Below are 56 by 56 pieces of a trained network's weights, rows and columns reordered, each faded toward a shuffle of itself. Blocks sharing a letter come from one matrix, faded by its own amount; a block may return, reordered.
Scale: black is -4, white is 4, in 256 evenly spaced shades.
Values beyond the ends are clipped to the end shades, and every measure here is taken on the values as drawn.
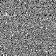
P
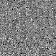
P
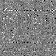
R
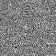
P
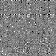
R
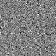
P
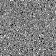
P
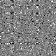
R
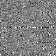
R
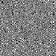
R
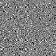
R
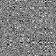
R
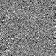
P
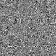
P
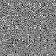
R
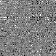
R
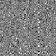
R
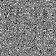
P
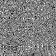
P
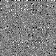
R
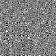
R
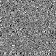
P
